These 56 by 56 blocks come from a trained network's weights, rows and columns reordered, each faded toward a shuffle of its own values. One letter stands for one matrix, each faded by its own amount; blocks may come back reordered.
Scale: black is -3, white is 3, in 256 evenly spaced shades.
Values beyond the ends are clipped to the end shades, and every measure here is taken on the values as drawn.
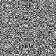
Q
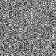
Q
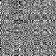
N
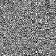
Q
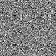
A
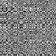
N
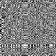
N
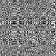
N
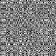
N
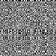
N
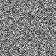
Q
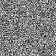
A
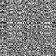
N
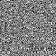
Q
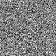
A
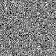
A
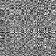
N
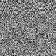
Q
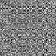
N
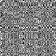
N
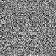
Q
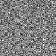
Q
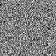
Q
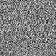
Q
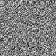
Q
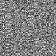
Q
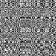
N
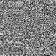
Q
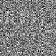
Q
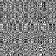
N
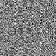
Q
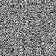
Q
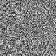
Q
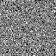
A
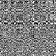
N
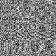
Q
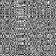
N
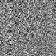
Q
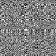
N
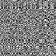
N
